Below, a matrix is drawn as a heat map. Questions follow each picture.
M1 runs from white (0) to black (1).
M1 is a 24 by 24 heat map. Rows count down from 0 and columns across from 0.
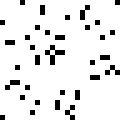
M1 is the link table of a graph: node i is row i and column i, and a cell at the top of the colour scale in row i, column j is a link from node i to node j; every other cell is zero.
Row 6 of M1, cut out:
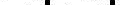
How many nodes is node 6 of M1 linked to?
2
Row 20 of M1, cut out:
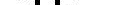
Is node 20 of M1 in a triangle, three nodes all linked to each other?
yes
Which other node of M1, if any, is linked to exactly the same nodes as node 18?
none
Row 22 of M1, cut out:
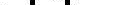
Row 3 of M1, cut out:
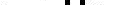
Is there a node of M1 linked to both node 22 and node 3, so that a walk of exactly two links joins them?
yes
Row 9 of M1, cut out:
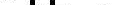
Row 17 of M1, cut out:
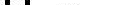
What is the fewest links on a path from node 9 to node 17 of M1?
5
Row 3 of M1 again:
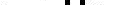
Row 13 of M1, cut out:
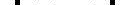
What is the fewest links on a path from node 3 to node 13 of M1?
1
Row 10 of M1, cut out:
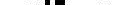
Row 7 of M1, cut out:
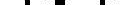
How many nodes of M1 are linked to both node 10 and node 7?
2
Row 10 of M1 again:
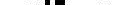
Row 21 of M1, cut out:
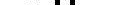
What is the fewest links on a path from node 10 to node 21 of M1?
2
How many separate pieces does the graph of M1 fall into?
1
